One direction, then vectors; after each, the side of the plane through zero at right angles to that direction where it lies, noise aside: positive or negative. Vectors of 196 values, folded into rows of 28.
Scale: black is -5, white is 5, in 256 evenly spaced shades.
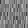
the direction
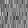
positive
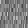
negative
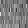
negative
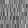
positive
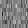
negative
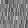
negative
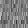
negative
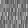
negative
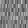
negative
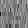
positive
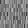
positive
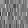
negative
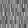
negative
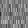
positive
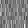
negative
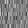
positive
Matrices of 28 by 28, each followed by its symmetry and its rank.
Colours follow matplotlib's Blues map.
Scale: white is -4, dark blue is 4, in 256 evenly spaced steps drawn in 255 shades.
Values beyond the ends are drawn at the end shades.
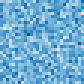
neither, full rank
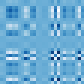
symmetric, rank one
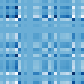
symmetric, rank one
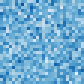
neither, full rank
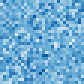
antisymmetric, full rank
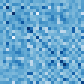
symmetric, rank five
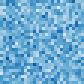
antisymmetric, full rank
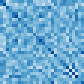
symmetric, rank five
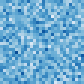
antisymmetric, full rank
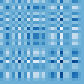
symmetric, rank one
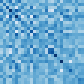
symmetric, rank five
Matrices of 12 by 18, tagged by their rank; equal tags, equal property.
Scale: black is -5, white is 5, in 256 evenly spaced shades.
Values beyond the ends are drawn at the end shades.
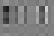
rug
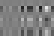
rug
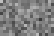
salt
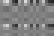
rug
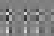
rug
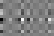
rug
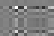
rug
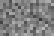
salt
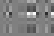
rug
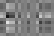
rug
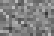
salt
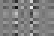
rug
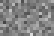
salt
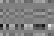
rug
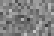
salt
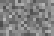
salt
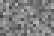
salt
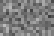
salt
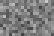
salt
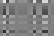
rug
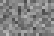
salt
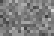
salt
